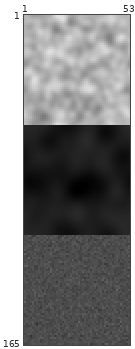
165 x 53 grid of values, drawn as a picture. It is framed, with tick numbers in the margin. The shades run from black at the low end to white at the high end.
The table splits into 3 rows of 1 panel. Panel 1,1: high, blotchy. Panel 2,1: very low, smooth, faint in contrast. Panel 3,1: low, fine-grained, faint in contrast.
